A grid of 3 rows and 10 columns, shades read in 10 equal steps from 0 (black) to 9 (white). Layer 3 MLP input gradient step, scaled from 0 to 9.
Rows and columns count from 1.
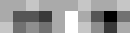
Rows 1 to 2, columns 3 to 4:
7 6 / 3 2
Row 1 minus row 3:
-1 2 2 2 0 -3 0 1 4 1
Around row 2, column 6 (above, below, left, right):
6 9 6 6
